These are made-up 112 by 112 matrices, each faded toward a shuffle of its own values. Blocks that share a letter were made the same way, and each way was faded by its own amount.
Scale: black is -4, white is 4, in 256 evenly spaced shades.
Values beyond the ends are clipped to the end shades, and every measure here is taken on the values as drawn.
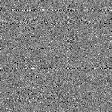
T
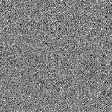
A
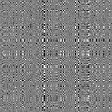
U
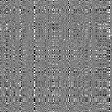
U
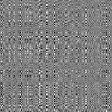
U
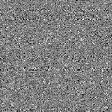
T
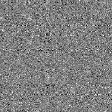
T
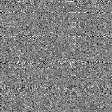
T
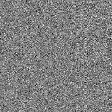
A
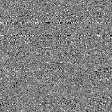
T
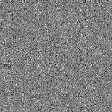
A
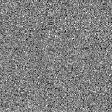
A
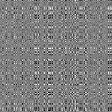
U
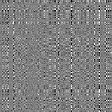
U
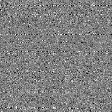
T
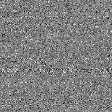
T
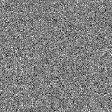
A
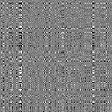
U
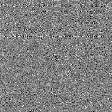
T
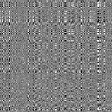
U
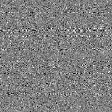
T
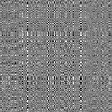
U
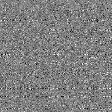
T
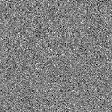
A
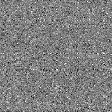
A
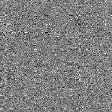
T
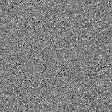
A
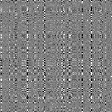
U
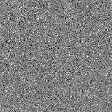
A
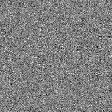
A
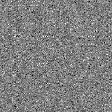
A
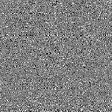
T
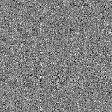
A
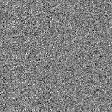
A
